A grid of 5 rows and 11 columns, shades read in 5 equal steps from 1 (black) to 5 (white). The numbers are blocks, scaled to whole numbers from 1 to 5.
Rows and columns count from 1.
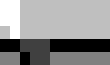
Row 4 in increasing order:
1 1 1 1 1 1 1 1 2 2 2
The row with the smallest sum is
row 4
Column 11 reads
4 4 4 1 3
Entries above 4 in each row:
2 2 1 0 0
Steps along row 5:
same down up same up same same same same same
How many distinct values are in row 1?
2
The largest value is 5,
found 5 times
